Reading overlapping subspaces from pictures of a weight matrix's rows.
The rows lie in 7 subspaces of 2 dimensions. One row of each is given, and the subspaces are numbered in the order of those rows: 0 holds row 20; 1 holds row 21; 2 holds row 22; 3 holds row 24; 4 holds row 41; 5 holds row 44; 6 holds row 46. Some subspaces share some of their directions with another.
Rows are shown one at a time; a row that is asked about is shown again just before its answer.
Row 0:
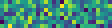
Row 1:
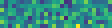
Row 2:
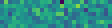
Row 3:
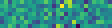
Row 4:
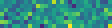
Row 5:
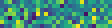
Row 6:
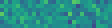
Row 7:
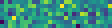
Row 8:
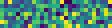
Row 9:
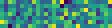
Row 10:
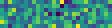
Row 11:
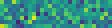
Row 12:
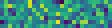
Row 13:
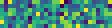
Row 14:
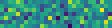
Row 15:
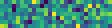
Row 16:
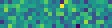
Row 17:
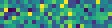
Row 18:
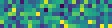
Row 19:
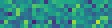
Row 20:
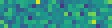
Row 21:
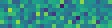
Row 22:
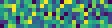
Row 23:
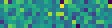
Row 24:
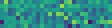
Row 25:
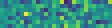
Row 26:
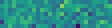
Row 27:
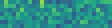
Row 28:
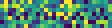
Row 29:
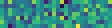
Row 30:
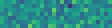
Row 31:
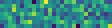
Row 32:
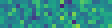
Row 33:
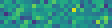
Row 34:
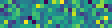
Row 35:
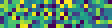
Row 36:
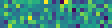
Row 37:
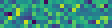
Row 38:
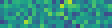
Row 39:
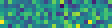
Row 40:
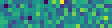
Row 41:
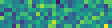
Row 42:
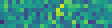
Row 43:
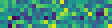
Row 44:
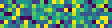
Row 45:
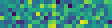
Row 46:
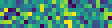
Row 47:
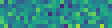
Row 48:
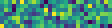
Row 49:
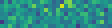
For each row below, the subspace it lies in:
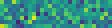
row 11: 1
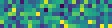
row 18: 2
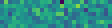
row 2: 1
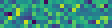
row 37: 5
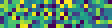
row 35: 4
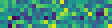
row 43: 3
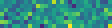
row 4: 6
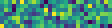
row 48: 2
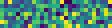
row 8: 6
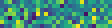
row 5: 1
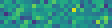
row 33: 5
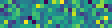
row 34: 5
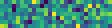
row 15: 2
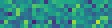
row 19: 5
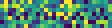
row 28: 3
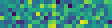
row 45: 4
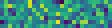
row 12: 4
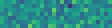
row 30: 4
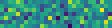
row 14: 6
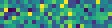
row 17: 6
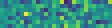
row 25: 0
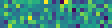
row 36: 5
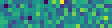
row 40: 5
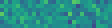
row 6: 0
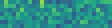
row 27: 4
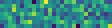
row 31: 2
